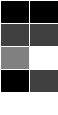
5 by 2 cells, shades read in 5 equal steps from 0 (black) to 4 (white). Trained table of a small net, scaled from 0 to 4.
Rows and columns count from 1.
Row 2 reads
1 1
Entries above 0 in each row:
0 2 2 1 2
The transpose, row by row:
0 1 2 0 4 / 0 1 4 1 4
